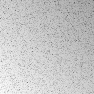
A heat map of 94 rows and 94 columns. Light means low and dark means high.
Slope: up to the top right. Ninth with the lowest average: bottom left. Ninth with the highest average: top right. Stripes: none. Average level on the scale: 20%.
